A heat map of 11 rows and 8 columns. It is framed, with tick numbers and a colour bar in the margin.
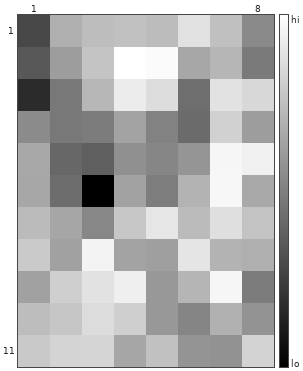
The middle left is the ninth with the lowest average. On average the colour sits 70% of the way up the scale. The bottom left is the calmest part.
